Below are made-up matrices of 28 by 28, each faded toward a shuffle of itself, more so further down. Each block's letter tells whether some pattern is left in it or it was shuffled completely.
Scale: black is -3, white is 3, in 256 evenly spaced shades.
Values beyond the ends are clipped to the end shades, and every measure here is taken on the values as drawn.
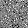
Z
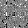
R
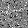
Z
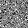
Z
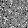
Z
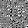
R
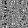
R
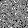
Z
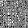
R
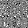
R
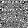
R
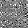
R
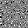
R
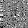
R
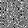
R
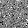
Z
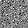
Z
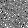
Z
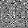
R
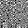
R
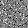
Z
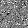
Z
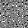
R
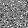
Z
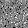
Z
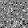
R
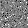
Z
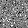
Z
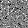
Z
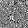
R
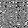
R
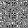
R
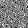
Z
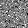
Z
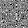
R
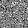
Z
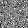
Z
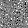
Z
